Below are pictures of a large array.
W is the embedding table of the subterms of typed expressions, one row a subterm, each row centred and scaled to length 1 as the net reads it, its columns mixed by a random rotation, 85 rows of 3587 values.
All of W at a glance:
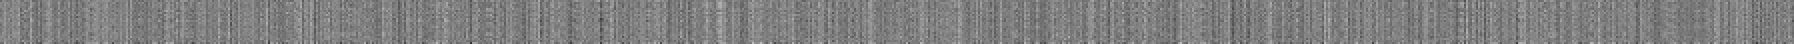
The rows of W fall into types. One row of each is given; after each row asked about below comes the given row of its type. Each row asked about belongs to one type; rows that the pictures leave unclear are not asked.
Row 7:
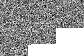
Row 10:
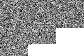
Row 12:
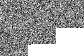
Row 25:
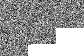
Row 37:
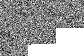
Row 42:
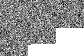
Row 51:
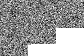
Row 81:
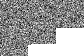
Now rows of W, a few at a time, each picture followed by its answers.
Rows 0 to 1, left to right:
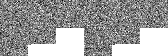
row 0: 81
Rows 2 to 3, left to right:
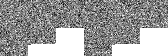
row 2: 42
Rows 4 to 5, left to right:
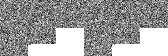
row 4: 25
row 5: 10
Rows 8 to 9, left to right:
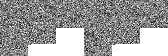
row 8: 81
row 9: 37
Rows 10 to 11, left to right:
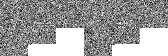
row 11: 25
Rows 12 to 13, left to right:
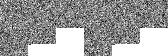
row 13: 42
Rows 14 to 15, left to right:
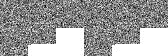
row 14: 7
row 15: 81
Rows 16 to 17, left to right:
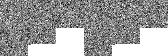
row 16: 12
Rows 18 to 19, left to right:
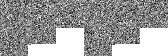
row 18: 7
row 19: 25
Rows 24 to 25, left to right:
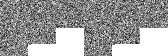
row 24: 10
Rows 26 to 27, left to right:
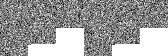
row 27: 25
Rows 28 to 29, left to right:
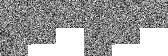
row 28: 37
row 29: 51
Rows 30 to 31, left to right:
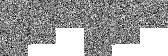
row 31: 7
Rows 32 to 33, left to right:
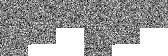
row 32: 81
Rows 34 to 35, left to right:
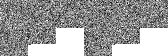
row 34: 12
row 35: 37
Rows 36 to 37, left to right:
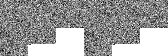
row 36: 42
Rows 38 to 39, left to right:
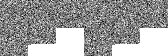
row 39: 42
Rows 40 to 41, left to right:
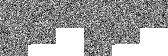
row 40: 25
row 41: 42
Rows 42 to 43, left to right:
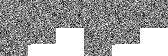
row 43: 12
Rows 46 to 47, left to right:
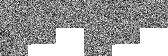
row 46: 37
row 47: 7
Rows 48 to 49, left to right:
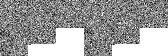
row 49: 25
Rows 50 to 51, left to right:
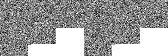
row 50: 25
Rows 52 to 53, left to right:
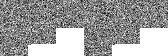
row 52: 7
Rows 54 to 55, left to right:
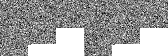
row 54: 81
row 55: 37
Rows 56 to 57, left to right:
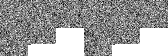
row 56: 42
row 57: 37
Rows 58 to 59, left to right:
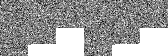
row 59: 42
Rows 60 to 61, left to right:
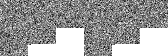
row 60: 12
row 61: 25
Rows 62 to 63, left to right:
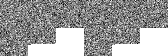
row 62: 42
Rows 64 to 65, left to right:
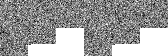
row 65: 12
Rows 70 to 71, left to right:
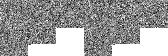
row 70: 12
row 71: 7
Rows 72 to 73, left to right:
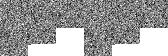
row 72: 12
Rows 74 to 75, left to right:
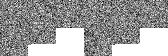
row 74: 81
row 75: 37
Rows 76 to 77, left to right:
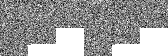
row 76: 42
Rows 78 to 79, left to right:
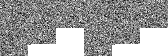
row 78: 37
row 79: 7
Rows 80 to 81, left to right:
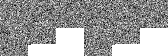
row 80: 25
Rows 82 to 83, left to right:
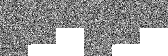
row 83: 10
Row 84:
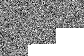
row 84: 37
